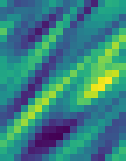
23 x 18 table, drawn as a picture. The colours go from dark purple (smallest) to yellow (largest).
Ninth with the lowest average: bottom middle. Ninth with the highest average: middle right. Grain: diagonal, up to the right. Mirror symmetry: none.
